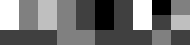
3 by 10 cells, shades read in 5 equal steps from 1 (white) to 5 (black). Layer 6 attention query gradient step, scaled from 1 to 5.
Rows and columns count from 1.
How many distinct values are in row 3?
2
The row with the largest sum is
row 3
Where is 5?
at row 1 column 6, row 1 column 9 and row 2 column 6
